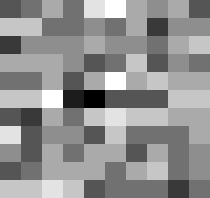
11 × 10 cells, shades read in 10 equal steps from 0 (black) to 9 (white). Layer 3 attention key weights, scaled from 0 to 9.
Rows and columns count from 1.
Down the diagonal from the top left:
3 7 5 5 6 3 7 4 4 5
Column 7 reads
6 6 5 7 6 3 7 4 3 6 4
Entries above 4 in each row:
6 6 8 6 7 5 7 5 6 6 4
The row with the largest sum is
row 5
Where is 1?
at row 6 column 4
